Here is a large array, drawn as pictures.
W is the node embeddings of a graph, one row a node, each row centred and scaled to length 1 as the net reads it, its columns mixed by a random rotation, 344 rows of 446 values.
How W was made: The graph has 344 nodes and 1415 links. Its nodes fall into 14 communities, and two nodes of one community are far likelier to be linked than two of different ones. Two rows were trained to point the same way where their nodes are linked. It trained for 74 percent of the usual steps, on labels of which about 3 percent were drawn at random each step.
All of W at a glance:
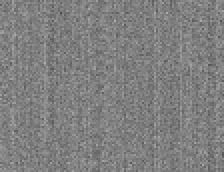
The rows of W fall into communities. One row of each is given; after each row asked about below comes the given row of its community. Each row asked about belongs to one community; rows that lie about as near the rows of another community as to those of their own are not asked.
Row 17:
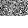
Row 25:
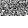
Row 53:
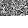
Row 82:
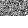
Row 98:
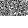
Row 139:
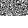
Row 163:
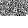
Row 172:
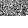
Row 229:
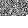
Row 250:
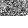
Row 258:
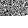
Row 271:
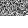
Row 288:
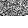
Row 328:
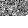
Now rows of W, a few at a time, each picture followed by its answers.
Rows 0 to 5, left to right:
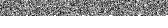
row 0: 258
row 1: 53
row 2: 82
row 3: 163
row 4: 328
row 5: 25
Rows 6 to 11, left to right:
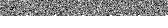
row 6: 328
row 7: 17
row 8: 258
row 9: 229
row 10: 271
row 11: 82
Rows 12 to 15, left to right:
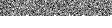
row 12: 258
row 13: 229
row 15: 17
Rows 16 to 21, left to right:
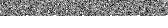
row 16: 53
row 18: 229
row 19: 328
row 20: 163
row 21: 98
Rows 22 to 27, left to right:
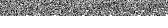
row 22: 258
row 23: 139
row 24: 53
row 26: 271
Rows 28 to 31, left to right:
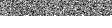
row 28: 139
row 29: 258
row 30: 288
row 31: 229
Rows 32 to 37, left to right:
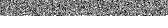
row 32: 139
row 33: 17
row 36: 288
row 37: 53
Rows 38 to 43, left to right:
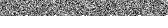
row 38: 271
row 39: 98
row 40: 271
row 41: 250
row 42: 17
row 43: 271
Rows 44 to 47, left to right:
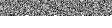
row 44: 172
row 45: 229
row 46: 328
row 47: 82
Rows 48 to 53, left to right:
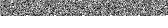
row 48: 288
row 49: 172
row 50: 229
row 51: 25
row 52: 258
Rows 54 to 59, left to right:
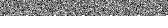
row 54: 98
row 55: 328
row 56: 271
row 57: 258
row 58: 250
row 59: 172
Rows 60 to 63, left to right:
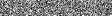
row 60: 229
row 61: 25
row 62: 328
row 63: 139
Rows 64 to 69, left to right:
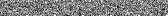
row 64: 229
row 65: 17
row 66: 172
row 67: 229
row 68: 98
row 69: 250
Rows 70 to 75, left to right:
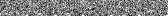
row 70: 271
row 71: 250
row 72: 163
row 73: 250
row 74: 163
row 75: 17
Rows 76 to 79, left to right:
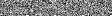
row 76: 229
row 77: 258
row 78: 139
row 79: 25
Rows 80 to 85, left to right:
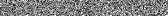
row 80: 98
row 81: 139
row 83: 258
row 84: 271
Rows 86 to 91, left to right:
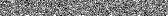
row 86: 288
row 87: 163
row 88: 53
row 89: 163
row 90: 328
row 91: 328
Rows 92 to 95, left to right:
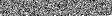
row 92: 229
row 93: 258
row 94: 53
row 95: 163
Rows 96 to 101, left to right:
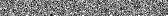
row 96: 229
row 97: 288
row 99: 250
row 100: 229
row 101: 139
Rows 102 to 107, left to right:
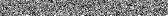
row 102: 98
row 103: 328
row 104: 271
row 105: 53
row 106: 82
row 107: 258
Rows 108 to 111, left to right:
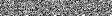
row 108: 82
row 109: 250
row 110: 328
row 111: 250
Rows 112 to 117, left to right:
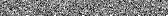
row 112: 258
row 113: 163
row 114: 172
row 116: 229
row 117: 258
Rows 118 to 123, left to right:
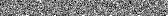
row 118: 172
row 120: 98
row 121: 229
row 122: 25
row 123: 328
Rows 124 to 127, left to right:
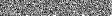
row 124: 172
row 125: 163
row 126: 328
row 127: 17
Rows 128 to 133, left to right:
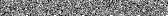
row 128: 258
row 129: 82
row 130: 53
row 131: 229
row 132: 271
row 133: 258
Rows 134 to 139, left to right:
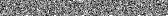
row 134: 271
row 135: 17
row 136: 98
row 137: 25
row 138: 271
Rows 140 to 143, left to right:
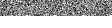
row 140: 288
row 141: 172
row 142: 271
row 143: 250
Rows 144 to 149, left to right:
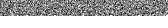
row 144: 229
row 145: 53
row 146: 163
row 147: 258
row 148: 53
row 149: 98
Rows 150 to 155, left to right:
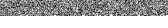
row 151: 271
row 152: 172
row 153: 328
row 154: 250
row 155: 53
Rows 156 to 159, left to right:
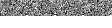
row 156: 98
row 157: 172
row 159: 250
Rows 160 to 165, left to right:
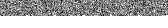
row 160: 288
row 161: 82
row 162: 328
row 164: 172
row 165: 53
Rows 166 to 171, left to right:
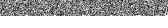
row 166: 271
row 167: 172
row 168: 82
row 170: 139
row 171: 82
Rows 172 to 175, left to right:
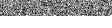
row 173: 82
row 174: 258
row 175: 82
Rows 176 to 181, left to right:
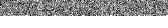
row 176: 163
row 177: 82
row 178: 17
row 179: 258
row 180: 328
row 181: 98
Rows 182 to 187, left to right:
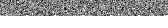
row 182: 139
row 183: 250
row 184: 139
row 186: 271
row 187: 139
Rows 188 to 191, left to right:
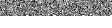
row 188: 328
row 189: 288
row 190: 172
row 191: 25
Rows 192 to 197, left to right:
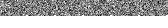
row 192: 250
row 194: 271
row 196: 163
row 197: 25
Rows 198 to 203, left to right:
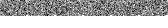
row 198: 17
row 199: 163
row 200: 258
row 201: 25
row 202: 139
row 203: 271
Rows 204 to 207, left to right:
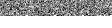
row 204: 271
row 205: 250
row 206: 250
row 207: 53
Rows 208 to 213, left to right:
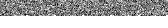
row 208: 53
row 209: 288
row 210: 82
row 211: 258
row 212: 82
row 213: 229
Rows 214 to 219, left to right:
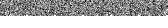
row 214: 139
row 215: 17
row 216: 98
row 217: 328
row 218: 163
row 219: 250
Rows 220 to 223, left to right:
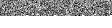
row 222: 229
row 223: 250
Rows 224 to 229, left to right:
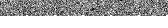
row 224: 172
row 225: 258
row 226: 258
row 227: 250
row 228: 163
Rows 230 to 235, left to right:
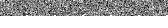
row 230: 172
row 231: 139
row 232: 98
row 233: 229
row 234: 139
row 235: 82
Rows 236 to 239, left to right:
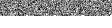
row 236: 163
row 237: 172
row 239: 328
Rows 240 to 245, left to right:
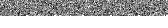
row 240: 17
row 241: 139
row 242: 163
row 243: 250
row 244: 172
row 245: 98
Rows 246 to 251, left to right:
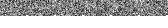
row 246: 139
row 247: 163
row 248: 139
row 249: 250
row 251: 25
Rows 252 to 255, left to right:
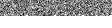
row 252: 82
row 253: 250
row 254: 271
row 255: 258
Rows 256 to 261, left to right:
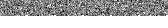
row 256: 82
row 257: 53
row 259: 172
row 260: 328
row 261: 229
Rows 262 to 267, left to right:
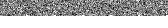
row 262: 172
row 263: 82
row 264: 163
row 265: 271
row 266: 328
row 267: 53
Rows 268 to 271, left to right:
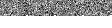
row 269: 172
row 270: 98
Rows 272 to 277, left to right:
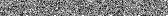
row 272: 250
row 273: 139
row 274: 172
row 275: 82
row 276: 258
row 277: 53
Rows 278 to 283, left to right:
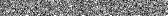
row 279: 250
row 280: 288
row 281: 288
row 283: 98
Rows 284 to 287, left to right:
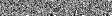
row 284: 271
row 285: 229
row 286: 17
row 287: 328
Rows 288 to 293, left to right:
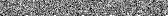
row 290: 250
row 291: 163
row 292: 82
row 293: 250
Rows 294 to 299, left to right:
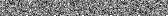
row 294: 328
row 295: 25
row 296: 82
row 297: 53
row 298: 328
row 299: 258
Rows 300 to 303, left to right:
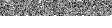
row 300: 82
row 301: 288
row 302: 229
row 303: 271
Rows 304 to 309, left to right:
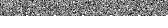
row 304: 172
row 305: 250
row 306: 172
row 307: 271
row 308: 288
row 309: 328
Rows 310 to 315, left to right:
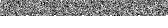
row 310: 25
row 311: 288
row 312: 229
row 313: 25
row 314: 258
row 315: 163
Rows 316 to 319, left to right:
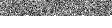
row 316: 139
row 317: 82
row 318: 172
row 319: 250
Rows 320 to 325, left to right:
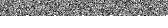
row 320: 17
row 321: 288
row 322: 172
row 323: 163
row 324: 258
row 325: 53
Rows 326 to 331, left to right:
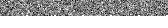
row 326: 258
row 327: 53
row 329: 17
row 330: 172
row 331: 139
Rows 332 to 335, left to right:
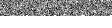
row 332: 53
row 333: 17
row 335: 229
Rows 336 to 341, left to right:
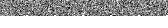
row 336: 139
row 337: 172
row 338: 328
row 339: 288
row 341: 250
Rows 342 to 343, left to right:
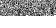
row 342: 163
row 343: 172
